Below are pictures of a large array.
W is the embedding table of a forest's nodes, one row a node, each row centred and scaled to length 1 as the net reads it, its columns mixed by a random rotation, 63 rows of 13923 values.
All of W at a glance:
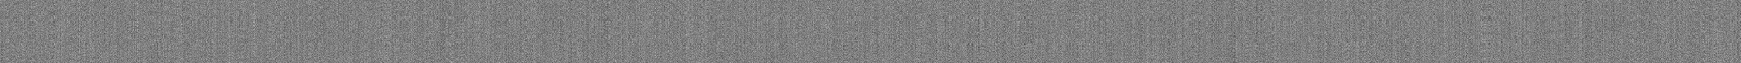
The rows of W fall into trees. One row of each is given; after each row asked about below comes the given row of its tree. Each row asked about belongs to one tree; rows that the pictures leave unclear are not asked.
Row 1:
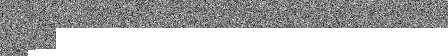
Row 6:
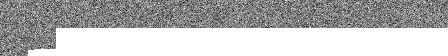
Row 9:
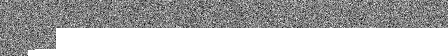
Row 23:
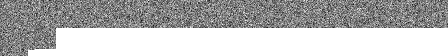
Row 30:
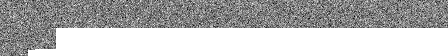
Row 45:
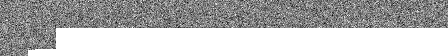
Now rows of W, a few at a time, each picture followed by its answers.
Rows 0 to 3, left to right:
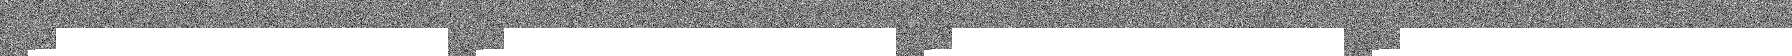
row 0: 9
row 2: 1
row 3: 23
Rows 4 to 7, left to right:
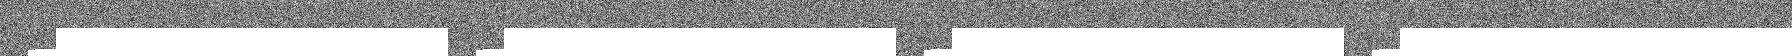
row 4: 9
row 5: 23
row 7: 6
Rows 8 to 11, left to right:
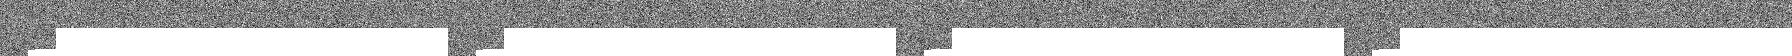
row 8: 1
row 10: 6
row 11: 23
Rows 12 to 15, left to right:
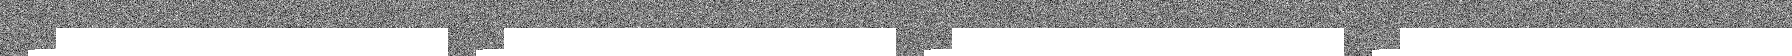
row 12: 1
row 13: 23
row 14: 23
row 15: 30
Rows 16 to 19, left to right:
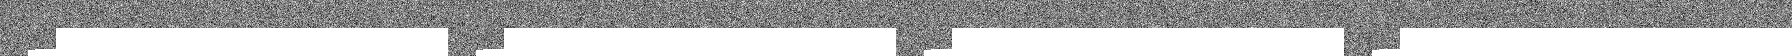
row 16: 9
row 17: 9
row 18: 9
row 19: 6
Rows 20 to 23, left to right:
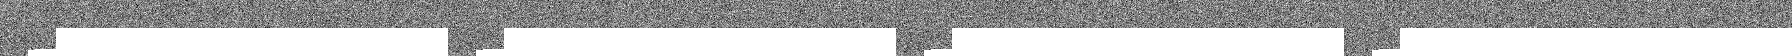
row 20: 6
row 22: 23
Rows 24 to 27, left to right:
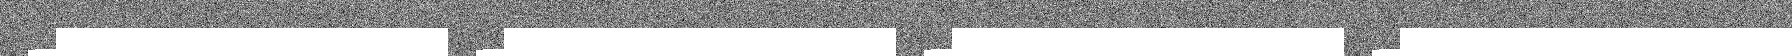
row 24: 30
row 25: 23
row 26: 6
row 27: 30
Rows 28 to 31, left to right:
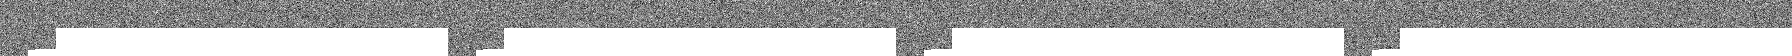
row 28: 1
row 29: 23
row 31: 45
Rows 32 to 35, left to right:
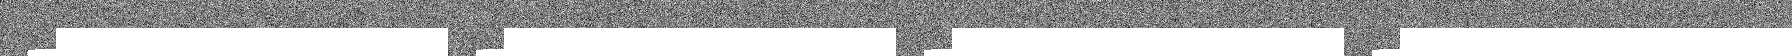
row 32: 9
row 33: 6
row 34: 23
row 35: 1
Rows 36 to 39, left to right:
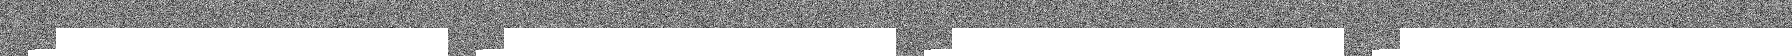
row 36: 1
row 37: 1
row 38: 23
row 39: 30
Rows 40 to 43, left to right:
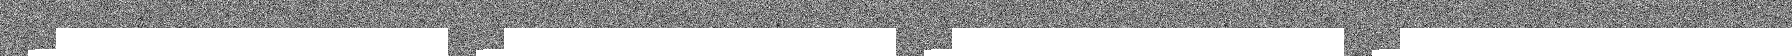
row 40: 6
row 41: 30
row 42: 30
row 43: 9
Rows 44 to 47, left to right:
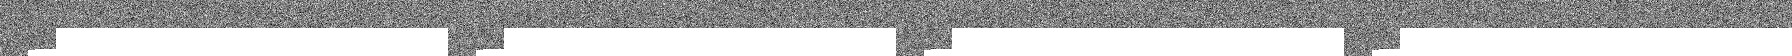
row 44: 9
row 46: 45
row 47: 23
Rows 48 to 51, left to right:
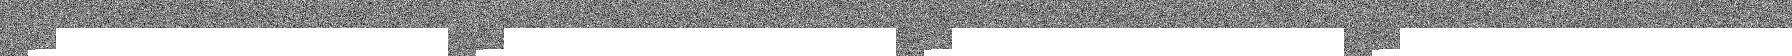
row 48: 9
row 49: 45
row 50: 30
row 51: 23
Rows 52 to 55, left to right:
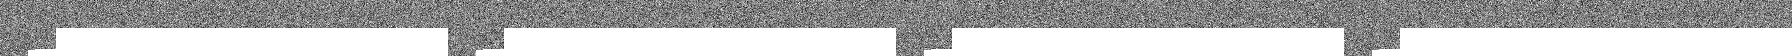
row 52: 1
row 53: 9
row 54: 45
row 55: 1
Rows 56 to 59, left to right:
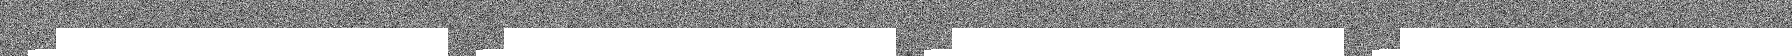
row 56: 9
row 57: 1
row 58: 30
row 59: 30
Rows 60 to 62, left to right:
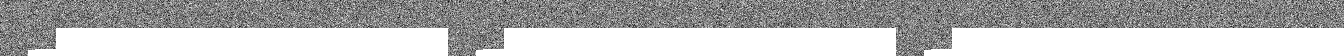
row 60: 45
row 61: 9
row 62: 1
